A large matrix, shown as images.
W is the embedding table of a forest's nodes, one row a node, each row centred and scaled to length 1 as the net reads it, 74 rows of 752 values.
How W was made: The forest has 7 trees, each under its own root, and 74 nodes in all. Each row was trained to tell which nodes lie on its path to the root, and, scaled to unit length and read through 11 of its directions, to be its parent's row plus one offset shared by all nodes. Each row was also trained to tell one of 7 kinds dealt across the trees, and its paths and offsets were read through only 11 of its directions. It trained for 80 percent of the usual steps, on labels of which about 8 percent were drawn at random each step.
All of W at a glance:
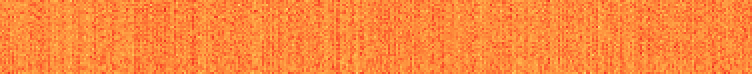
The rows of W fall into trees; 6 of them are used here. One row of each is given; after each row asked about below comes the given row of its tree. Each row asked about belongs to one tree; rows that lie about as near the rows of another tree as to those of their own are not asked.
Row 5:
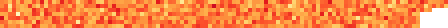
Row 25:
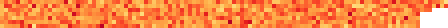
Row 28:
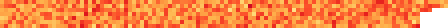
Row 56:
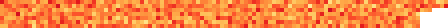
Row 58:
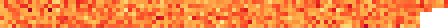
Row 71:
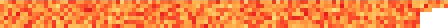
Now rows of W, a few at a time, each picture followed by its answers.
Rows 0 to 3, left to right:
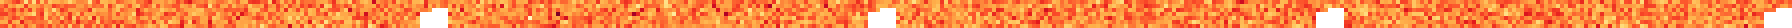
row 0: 58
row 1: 58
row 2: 71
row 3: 28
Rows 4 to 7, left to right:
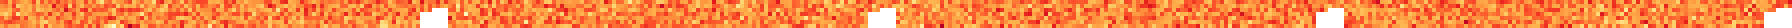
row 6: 71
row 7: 28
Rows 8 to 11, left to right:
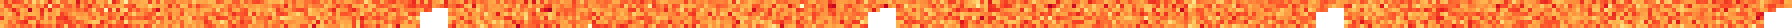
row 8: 58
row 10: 28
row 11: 28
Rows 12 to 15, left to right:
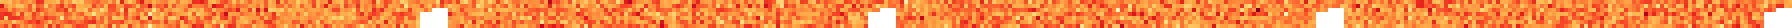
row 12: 5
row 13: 56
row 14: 28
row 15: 71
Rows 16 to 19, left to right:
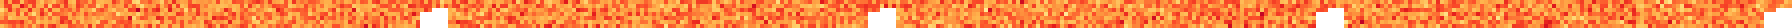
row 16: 25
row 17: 25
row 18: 25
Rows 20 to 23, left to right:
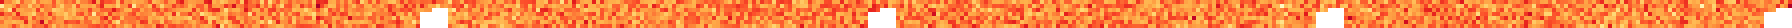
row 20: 56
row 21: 25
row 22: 5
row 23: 58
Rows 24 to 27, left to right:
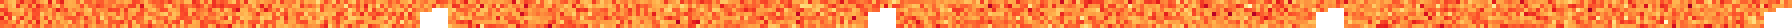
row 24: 5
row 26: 28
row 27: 56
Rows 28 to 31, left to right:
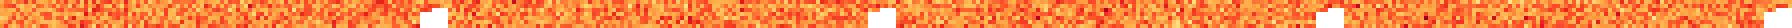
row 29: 71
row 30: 28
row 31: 5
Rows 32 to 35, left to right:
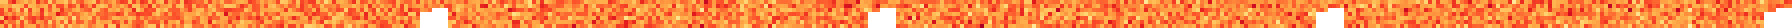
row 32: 71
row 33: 28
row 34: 5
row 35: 28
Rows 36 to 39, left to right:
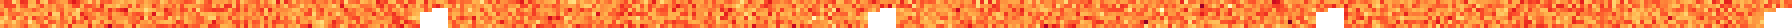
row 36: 56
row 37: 56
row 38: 28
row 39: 56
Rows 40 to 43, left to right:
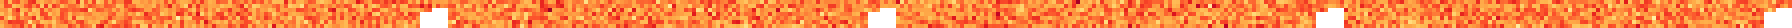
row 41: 28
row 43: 71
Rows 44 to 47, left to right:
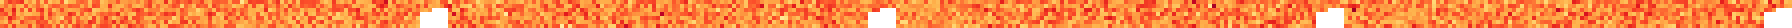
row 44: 58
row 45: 28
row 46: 71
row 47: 25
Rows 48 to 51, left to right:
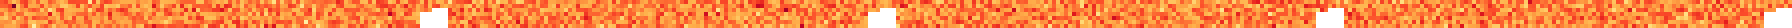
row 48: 56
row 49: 58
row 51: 71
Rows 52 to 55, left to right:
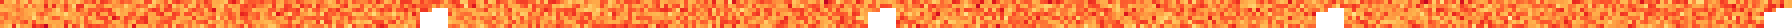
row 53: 56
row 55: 25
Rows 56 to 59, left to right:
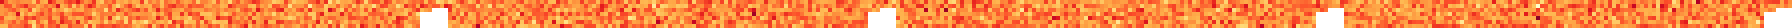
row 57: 71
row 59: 56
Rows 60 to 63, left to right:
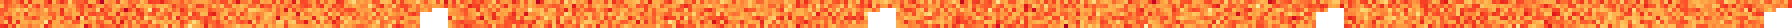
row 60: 58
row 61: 5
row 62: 58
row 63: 58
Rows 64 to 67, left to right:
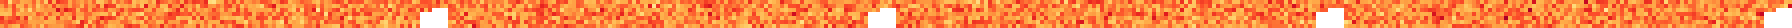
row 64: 28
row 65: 58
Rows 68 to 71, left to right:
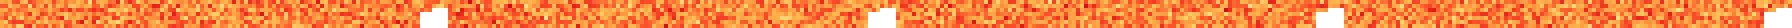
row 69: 5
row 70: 58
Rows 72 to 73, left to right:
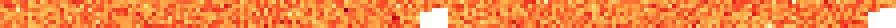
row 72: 56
